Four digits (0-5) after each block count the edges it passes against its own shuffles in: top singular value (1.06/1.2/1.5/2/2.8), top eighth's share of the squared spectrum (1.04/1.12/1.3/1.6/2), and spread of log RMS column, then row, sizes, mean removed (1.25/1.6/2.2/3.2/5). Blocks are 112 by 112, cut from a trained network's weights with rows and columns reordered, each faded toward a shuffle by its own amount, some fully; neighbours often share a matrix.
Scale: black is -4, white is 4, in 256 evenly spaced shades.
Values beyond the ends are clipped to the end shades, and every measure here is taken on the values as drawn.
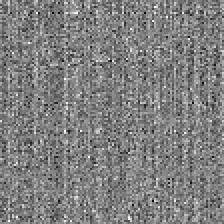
4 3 1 3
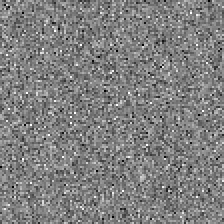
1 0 0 0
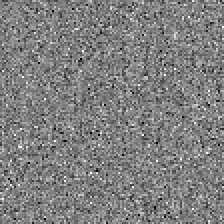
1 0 0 0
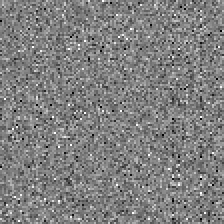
3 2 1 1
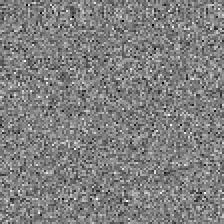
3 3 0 2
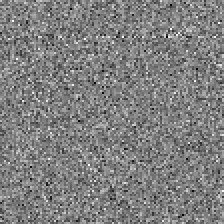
2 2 0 1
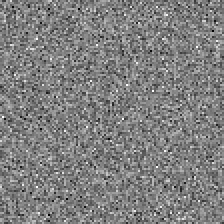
1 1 0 0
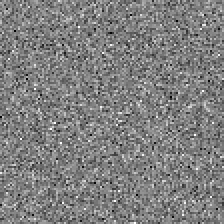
1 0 0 0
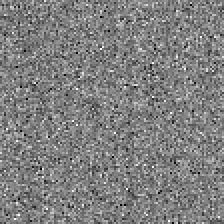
1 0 0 0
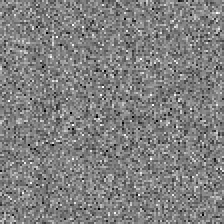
1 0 0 0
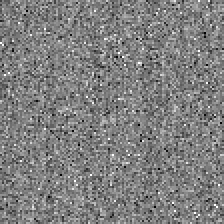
2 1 0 0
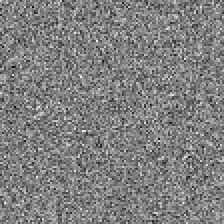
2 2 0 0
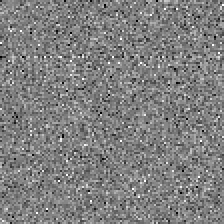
2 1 0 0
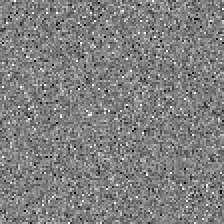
0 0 0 0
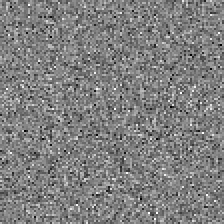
2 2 1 1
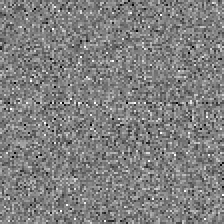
2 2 0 2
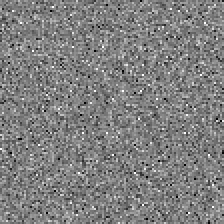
0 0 0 0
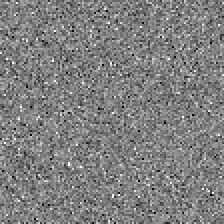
1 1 0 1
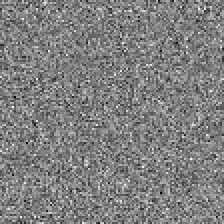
3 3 0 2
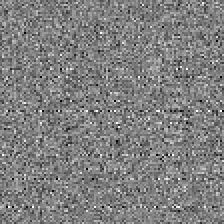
3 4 1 3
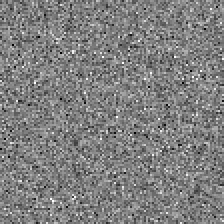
0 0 0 0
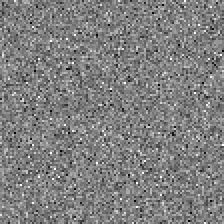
0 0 0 0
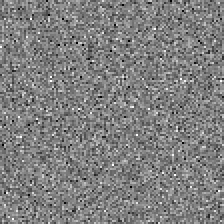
0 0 0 0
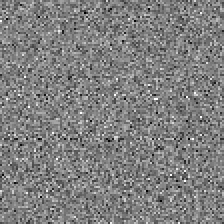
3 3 1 2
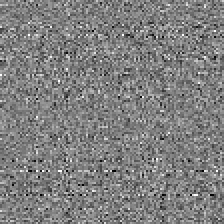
4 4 2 3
